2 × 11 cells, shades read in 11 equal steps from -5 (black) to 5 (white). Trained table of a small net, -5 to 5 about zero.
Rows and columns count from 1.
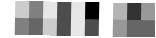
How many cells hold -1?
3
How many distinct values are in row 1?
9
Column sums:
10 3 -1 7 -4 8 -7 10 3 -4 0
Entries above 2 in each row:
5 4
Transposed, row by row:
5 5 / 3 0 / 0 -1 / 4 3 / -2 -2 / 4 4 / -5 -2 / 5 5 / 2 1 / -3 -1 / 1 -1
